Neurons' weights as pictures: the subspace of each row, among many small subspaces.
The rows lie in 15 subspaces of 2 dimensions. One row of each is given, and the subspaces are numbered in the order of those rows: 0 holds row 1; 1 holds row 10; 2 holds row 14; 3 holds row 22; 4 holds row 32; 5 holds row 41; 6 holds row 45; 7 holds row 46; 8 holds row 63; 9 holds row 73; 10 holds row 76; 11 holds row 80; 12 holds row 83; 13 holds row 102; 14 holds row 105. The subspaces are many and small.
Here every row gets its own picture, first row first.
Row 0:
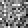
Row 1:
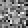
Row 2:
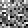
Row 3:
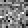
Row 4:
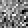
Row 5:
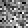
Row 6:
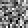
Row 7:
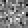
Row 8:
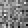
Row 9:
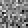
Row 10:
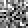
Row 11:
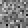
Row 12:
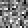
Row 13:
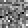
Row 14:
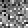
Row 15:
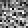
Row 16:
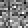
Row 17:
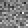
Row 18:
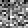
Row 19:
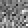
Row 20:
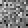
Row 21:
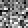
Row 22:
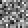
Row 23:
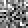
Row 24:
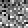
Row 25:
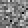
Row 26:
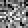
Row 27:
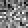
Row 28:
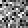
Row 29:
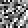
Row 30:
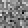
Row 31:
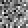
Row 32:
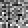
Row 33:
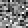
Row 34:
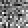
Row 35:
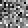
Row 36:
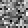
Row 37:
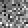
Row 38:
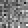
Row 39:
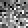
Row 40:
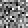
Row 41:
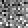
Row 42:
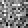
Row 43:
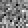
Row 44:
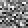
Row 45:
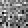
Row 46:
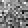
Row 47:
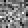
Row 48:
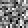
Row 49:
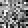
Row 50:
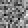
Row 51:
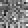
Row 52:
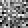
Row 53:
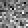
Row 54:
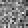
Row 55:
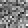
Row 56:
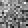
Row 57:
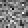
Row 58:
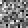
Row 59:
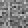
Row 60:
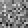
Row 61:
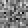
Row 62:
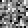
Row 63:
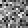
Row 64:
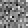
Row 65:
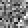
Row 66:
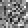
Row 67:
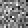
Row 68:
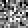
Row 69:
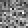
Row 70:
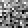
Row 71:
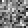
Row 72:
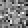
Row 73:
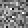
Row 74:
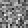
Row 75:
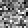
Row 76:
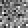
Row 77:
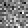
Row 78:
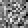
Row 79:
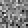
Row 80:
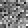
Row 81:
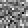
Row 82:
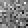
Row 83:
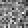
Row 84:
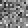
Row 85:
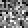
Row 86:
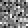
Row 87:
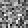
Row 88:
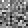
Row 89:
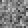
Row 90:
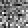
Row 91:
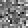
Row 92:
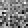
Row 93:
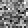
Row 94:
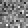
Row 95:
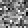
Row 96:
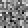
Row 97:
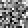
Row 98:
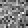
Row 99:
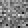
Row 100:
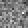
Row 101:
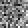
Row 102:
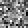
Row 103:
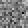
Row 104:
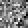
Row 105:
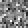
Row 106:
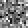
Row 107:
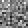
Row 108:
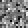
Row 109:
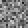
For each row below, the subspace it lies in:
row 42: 5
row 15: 9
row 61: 0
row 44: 8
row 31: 10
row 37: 2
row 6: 4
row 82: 11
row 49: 7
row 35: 8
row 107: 5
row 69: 9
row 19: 14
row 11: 3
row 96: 7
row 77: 3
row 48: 4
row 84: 8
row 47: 1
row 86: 9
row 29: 10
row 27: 1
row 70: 12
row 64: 9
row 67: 9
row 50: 6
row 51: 7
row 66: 2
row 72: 0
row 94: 3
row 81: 11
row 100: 12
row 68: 0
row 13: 1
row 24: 2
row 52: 10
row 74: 4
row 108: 14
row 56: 7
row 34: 6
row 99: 10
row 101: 6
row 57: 11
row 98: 11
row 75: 13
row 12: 4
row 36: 13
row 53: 11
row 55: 11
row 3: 1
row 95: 13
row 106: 0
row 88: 5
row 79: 13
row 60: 2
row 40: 9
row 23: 1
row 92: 6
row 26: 1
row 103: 12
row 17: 8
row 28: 8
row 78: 2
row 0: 5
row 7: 0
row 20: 8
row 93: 13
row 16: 4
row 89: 14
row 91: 0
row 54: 12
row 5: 3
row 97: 12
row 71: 14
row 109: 3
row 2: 2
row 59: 4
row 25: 10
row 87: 4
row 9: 13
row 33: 10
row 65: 5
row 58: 3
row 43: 14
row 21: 6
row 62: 14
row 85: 7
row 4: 14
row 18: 2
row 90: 6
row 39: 11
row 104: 5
